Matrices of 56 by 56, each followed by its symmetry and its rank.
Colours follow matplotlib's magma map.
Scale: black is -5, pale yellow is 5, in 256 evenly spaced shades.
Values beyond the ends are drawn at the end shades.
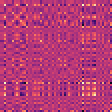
symmetric, rank three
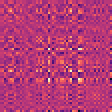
symmetric, rank three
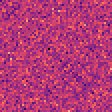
symmetric, full rank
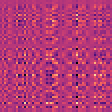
neither, rank two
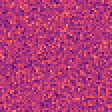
antisymmetric, full rank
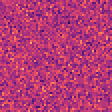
antisymmetric, full rank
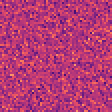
antisymmetric, full rank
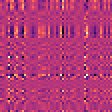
neither, rank two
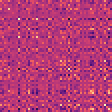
symmetric, rank three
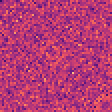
symmetric, full rank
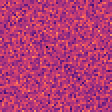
symmetric, full rank
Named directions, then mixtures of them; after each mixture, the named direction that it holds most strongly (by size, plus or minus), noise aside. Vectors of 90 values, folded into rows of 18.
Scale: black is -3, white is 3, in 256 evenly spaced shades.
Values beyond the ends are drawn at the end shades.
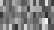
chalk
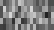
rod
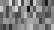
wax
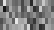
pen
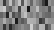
wax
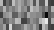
chalk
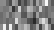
chalk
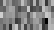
chalk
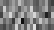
rod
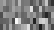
pen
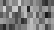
wax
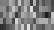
rod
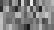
wax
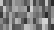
chalk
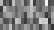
rod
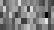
rod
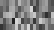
rod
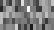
wax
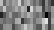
chalk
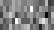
rod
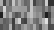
rod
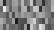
pen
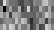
pen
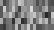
rod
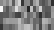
wax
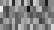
wax
